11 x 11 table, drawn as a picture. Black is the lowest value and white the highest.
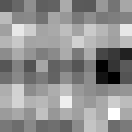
No row or column stands out. The middle right is the ninth with the lowest average. The middle right is the roughest part. Stripes running across repeat 2 times from top to bottom. In the middle right lies a patch that is lower than the rest.
